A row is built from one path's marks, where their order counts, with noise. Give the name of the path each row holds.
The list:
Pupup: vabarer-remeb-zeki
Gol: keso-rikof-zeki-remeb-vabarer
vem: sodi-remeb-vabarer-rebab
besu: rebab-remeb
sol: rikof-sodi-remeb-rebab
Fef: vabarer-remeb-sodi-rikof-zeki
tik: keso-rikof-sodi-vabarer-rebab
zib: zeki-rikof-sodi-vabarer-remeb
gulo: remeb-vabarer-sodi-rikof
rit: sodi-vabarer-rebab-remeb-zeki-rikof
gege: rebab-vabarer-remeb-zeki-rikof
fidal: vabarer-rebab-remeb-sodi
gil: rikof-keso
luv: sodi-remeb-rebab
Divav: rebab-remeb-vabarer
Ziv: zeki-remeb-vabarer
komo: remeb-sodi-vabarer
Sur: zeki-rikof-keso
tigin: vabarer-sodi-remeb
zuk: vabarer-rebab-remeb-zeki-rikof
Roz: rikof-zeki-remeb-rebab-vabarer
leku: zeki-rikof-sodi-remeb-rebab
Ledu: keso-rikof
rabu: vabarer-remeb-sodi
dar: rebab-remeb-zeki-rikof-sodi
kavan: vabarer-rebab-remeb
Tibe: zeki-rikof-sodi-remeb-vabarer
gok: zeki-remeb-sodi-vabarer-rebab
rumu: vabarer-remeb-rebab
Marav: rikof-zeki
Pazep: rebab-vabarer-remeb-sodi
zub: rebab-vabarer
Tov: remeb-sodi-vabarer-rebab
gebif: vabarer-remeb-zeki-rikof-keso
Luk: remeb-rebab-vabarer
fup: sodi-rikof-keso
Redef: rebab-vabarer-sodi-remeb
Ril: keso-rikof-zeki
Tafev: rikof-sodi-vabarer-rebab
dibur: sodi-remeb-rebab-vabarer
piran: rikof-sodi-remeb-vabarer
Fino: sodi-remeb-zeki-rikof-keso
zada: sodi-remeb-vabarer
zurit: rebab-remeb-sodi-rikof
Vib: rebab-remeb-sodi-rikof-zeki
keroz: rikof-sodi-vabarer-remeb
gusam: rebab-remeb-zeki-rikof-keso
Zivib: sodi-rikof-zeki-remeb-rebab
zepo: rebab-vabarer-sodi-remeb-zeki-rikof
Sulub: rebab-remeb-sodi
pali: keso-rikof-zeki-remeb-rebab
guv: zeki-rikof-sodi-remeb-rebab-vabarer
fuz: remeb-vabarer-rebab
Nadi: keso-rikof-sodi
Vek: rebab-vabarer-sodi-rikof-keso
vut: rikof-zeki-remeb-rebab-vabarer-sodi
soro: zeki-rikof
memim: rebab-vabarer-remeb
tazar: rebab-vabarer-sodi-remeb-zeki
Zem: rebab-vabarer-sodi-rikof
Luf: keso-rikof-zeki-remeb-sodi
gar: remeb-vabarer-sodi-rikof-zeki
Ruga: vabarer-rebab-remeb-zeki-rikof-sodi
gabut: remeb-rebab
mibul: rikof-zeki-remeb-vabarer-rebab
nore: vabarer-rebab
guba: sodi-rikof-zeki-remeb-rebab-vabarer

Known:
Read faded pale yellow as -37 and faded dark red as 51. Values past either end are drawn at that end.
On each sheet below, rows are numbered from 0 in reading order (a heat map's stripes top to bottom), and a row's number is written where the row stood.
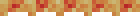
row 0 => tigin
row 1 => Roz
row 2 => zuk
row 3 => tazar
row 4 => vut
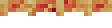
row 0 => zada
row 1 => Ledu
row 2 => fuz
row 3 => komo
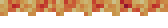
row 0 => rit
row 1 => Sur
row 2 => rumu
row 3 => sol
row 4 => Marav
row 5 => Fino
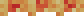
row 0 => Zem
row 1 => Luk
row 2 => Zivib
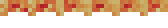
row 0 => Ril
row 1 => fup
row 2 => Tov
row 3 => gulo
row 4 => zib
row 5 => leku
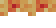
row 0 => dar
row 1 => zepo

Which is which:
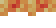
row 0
gebif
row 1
guba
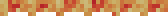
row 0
Tafev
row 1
Luf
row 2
kavan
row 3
nore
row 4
Sulub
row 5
tik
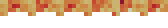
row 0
gar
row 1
vem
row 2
Tibe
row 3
Divav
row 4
gabut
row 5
zurit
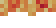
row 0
gusam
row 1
soro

